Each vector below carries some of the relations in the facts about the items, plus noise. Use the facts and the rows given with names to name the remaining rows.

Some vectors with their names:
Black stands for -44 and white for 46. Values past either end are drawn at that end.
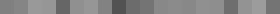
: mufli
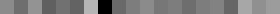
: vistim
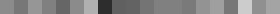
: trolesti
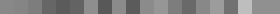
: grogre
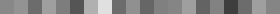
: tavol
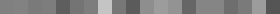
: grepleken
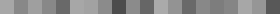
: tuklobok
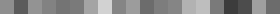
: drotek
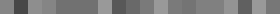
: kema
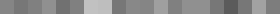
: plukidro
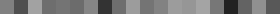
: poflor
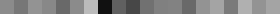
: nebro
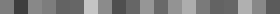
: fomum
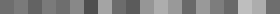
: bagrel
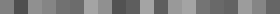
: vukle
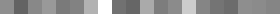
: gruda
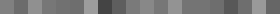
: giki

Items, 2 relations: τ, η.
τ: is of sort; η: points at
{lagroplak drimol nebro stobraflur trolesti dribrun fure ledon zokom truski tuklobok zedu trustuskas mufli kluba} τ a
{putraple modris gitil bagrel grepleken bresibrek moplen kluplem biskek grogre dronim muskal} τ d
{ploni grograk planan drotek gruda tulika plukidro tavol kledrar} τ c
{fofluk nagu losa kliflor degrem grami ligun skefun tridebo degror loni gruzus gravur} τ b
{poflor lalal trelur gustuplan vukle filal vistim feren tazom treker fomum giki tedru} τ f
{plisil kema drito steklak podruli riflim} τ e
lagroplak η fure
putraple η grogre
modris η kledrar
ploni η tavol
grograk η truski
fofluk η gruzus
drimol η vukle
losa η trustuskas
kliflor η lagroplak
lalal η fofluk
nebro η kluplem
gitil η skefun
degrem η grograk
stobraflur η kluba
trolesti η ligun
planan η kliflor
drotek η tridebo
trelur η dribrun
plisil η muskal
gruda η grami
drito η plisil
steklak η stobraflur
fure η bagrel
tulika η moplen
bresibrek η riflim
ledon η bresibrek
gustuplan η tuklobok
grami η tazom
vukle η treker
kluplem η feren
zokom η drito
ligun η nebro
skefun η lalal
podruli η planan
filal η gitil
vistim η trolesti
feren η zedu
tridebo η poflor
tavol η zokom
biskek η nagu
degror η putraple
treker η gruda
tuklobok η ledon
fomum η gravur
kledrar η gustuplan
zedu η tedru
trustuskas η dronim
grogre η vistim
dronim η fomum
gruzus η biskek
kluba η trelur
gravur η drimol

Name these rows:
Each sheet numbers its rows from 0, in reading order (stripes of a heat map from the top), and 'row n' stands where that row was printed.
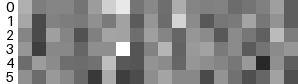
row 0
kledrar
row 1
riflim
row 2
degrem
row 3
grami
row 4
filal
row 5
trelur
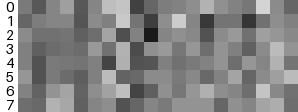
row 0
trustuskas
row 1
moplen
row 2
kluplem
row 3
kliflor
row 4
podruli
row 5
ligun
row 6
drimol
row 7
truski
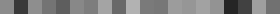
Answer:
tridebo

